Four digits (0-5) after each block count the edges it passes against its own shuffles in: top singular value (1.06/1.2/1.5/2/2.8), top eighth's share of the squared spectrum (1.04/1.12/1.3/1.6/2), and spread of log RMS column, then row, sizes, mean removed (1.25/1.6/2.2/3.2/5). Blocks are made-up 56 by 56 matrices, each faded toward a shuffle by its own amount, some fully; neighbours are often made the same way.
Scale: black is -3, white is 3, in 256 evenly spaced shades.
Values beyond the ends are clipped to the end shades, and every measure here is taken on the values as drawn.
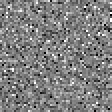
0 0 0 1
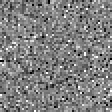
1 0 0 0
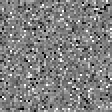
0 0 0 0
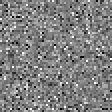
3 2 0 1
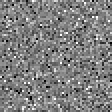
1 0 0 0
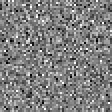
3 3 1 2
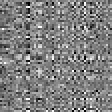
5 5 3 3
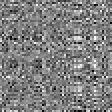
4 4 3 3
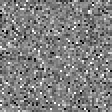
1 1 0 0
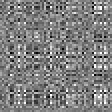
5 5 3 4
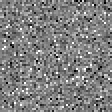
2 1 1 0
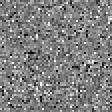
2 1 0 1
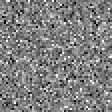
2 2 0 0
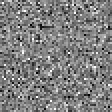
3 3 1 1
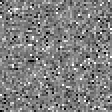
0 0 0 0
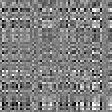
5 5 4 4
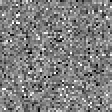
1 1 0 0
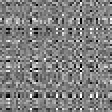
5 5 4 4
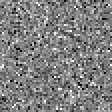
0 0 0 0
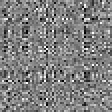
4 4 3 3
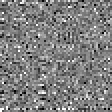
4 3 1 2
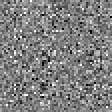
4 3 2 2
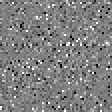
3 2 0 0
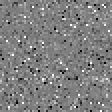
1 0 0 0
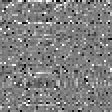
4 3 1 2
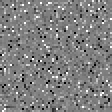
0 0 0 0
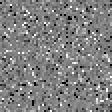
2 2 0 0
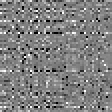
5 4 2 3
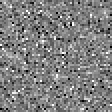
0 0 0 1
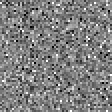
3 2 1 0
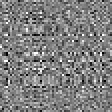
4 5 3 3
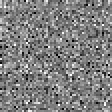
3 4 2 2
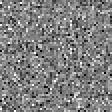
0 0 0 0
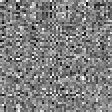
4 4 2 2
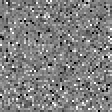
2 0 0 0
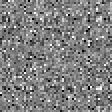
4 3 2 2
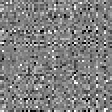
4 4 3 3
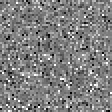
3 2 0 0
